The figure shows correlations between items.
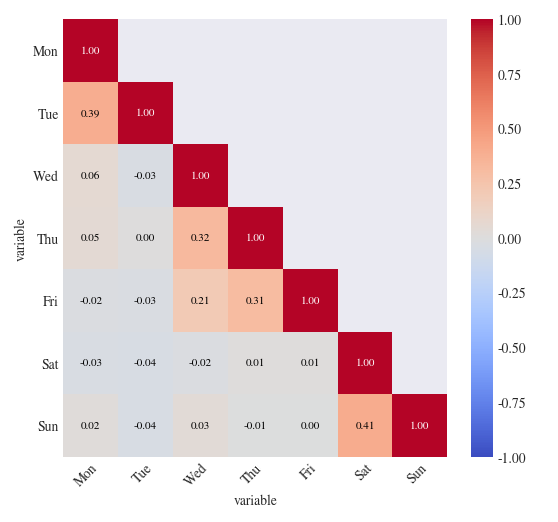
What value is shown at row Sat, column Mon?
-0.03
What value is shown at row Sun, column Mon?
0.02
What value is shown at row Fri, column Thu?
0.31
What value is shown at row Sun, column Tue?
-0.04
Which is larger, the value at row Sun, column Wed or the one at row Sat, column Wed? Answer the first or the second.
the first
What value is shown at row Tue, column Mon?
0.39
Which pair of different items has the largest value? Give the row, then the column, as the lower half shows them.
Sun, Sat
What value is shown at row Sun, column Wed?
0.03
